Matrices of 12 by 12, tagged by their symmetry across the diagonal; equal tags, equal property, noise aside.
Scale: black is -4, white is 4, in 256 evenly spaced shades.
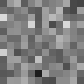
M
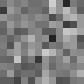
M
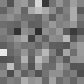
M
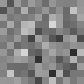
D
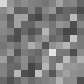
D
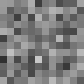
D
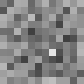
D
